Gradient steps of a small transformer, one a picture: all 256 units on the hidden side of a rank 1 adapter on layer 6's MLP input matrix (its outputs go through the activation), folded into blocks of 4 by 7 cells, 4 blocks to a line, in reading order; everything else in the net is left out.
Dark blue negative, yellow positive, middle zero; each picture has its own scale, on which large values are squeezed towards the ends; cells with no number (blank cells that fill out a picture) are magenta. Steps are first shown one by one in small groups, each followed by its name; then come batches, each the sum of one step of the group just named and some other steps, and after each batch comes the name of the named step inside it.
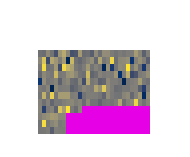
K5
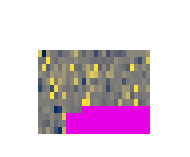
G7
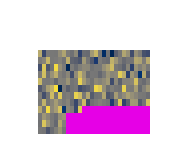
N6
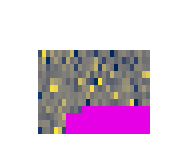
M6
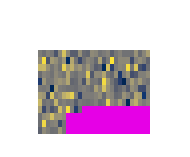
K5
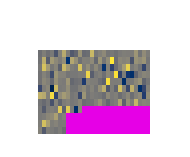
K5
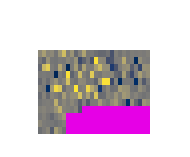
M6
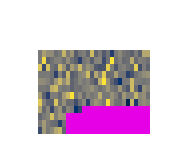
M6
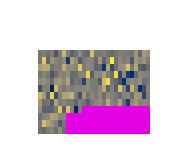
K5
